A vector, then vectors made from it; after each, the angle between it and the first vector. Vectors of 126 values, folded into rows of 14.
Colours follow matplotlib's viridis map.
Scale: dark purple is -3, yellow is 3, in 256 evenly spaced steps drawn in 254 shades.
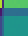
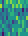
partly aligned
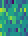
partly opposed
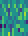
orthogonal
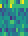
partly aligned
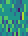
orthogonal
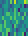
orthogonal
